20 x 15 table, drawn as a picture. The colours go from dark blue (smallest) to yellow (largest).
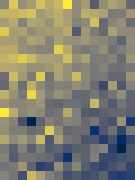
Neither half mirrors the other. The field climbs toward the top left. No regular stripes run through it. Overall the values sit about 50% of the way up the scale. Fine speckle covers the field.
